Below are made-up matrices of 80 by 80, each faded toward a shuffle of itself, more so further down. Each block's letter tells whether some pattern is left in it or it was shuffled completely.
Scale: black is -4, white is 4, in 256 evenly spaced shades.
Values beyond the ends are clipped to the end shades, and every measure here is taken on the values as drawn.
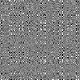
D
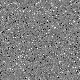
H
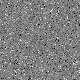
H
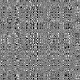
D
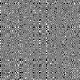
D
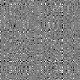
D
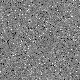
H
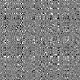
D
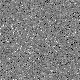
H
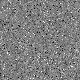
H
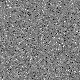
H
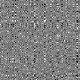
D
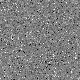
H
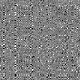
D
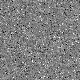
H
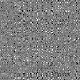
D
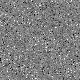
H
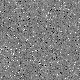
H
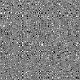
D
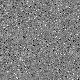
H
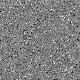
H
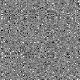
D
